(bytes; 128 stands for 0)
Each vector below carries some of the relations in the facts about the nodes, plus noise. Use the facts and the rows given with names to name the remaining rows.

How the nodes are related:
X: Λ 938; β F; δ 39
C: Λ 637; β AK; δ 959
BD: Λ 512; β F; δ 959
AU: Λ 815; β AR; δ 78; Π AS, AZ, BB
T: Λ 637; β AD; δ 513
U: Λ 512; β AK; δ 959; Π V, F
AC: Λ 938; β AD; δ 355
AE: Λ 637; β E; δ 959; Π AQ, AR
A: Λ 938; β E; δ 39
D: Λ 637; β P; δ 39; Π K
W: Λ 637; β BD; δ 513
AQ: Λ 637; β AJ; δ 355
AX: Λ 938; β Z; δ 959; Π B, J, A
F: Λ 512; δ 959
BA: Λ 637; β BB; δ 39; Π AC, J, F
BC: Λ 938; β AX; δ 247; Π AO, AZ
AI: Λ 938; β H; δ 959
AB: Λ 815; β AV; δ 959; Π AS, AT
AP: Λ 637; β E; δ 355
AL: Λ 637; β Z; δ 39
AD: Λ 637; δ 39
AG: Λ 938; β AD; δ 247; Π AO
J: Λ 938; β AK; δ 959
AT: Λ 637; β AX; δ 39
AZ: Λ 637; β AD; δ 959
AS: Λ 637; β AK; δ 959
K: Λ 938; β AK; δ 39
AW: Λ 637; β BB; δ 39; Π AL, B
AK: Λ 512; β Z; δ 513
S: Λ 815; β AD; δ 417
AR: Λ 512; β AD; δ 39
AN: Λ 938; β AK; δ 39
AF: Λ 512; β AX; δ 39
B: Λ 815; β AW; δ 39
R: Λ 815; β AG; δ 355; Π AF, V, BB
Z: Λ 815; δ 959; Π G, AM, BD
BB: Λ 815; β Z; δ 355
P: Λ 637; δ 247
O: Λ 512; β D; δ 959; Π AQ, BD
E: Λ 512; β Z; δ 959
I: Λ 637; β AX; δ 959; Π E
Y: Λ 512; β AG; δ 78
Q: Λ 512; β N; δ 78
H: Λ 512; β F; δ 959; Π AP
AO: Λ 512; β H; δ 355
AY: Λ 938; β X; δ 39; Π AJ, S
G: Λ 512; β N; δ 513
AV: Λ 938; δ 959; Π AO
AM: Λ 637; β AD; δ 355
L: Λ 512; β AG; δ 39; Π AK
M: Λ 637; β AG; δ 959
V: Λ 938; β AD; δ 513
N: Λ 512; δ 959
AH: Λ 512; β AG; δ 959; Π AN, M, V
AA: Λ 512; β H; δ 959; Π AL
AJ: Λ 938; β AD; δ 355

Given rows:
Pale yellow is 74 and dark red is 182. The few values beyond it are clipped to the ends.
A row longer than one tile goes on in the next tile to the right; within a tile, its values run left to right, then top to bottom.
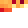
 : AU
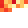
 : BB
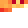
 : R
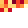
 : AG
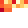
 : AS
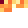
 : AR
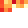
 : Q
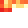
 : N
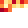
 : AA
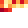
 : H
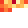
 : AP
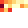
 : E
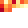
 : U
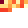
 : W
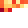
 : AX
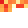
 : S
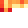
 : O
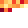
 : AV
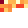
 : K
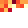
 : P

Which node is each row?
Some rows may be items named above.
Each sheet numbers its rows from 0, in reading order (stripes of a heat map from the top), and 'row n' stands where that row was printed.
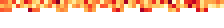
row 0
AC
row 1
AI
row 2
G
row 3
S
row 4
AO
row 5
AB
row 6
AK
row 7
O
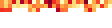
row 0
AH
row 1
L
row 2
U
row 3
B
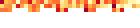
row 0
V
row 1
S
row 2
AE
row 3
U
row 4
E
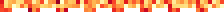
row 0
BD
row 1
C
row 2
D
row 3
AJ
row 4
Q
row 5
F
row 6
Z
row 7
BB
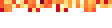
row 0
J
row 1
BC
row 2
I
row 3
Y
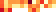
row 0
O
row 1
AF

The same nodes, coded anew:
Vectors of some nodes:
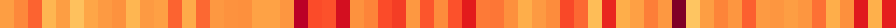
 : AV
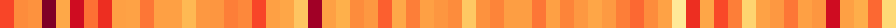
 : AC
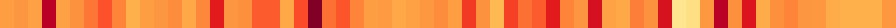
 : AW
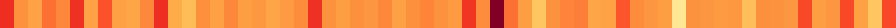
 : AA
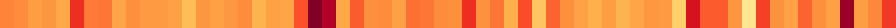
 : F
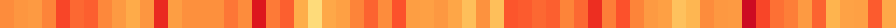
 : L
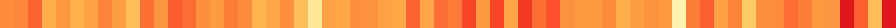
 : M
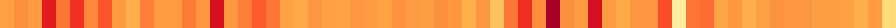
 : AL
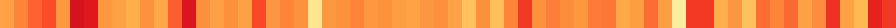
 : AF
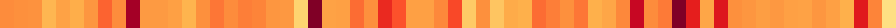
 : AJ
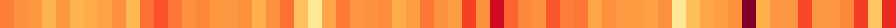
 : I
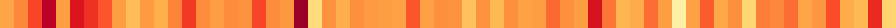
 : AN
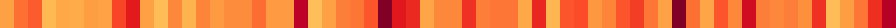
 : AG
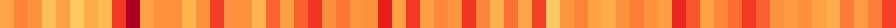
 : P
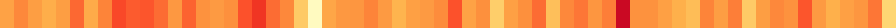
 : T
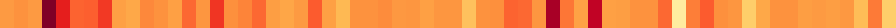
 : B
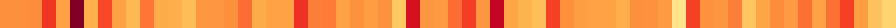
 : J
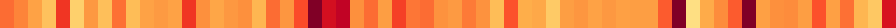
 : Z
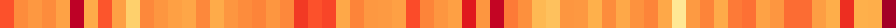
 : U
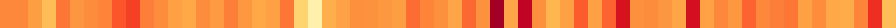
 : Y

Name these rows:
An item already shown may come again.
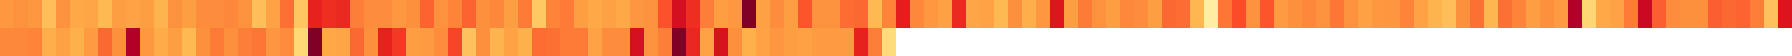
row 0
E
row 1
O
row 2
AJ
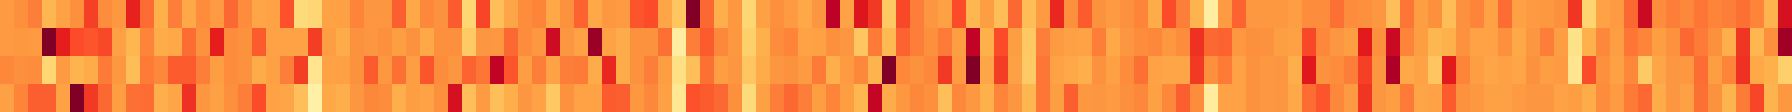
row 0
AO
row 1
AE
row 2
B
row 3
U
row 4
AB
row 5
J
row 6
V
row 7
C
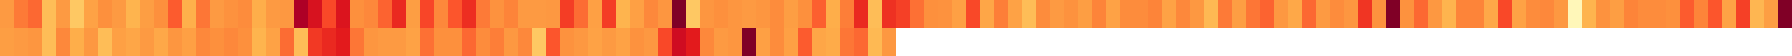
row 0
AV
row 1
AH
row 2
E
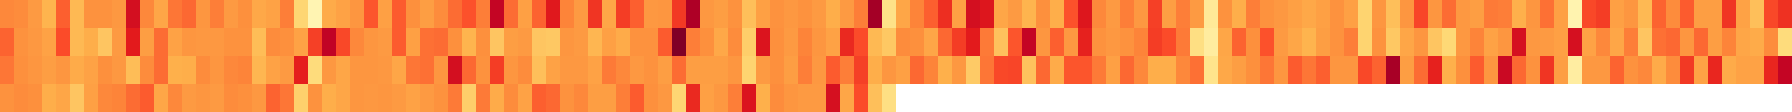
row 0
S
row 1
AF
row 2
BD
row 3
G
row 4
AI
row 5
AU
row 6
AP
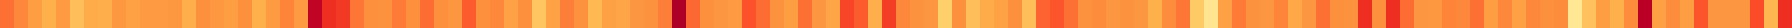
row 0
N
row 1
I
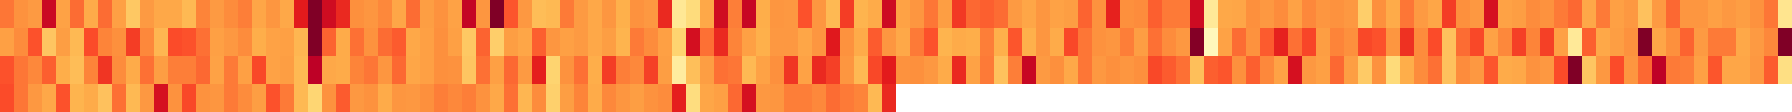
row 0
AX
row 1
K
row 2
BB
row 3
BC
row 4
R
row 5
AR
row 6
AE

